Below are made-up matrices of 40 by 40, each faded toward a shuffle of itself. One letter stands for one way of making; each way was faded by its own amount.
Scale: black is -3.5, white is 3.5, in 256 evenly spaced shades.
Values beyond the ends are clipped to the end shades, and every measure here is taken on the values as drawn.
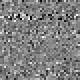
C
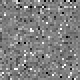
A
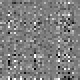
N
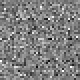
C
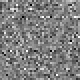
C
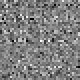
C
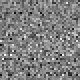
C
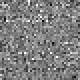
C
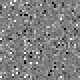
A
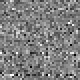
C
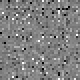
A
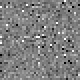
A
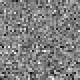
C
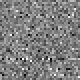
C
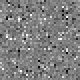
A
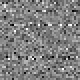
C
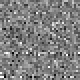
C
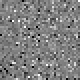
A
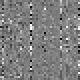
N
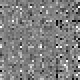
N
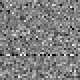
C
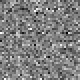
C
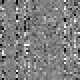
N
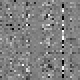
N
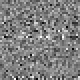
C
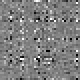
N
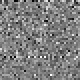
C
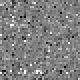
A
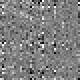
N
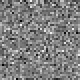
C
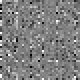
N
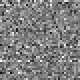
C
